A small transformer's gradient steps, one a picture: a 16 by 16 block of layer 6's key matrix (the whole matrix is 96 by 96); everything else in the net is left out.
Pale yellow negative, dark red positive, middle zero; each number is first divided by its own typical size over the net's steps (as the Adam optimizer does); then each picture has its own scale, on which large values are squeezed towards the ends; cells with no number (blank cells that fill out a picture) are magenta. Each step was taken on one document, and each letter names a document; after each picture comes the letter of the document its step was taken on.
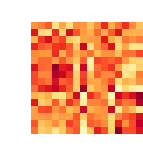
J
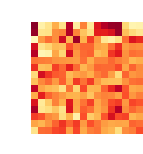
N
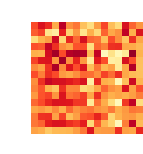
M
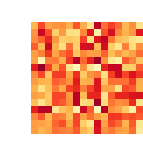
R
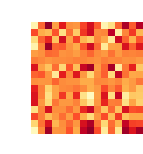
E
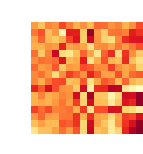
J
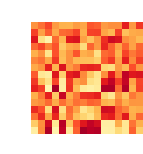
N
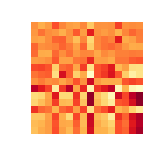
J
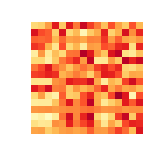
M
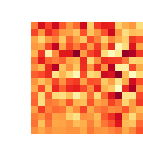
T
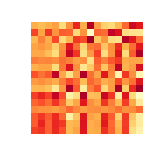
J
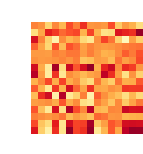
E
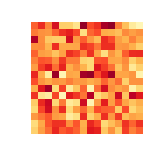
E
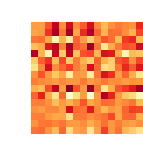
E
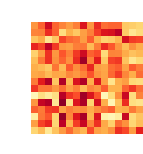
M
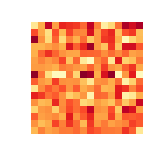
E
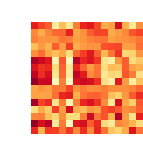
M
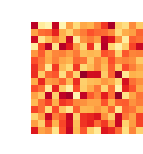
T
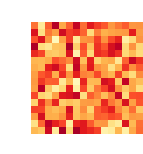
N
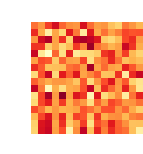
J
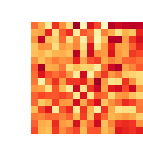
R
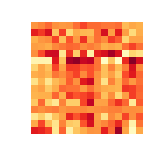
M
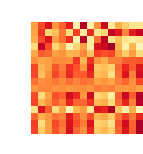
R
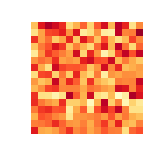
E
